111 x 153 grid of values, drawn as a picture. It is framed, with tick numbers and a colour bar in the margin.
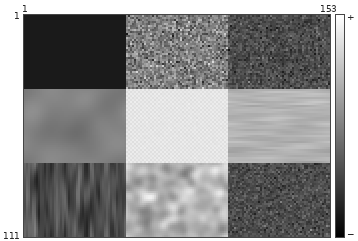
The table splits into 3 rows of 3 panels. Panel 1,1: very low, flat. Panel 1,2: middling, fine-grained, strong in contrast. Panel 1,3: low, fine-grained. Panel 2,1: middling, smooth, faint in contrast. Panel 2,2: very high, checkered, faint in contrast. Panel 2,3: high, streaked across, faint in contrast. Panel 3,1: low, streaked downward. Panel 3,2: high, blotchy. Panel 3,3: low, fine-grained.
